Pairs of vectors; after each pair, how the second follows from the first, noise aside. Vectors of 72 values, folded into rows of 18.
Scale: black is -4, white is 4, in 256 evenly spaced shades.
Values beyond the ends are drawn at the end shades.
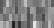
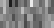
wrapped around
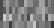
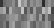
reversed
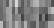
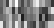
scaled up
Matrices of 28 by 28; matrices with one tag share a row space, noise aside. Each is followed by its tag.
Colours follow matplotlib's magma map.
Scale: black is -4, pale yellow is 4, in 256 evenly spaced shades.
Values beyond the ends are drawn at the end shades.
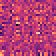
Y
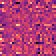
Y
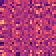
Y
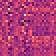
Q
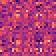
Y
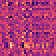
Q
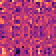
Y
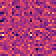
Y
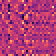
Q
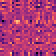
Y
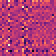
Q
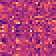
Y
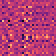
Q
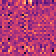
Q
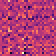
Q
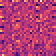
Y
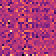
Q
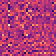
Q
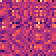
Y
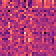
Q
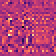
Q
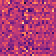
Q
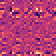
Y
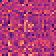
Q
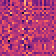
Q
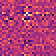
Q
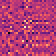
Q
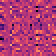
Y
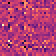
Q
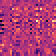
Y
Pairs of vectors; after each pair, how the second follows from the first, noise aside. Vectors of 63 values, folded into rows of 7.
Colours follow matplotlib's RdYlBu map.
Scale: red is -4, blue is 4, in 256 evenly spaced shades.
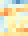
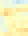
shrunk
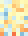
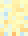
shrunk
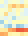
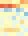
reversed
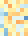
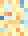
reversed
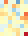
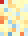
reversed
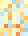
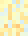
shrunk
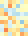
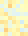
shrunk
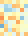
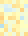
shrunk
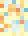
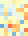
reversed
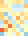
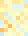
shrunk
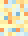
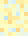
shrunk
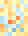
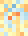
reversed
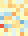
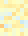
shrunk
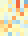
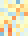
reversed
